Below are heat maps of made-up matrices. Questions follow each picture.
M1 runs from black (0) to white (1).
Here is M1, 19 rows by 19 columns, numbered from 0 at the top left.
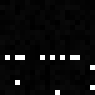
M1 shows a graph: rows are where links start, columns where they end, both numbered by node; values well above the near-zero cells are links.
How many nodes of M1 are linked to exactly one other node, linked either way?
10
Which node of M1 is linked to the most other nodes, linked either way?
node 11
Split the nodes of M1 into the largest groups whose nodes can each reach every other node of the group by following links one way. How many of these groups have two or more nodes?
0
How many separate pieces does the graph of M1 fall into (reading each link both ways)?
7
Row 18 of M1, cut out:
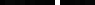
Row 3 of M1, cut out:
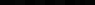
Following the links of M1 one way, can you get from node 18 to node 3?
yes
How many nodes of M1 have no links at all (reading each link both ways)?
6
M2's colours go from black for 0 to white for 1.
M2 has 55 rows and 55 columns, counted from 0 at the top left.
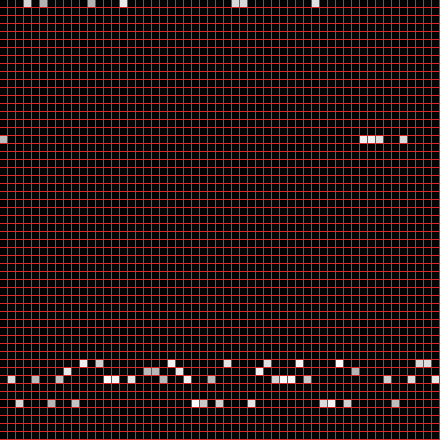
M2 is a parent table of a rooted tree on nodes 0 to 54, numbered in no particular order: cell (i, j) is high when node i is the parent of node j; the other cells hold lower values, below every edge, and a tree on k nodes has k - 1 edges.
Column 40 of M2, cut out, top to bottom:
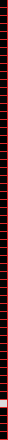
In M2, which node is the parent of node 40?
50
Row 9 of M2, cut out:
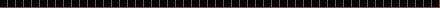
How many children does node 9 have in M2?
0
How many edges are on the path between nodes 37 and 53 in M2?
2
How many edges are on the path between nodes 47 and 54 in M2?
1
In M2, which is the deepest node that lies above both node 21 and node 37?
45
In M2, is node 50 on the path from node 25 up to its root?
yes
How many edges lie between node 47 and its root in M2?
1
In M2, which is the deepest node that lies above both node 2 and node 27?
50
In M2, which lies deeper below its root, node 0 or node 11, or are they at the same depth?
node 11
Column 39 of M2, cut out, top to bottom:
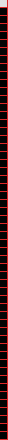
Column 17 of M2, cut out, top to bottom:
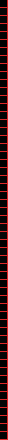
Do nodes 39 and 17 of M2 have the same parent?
no
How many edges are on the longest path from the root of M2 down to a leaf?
2
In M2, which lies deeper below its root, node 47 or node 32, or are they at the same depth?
node 32
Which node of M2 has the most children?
47
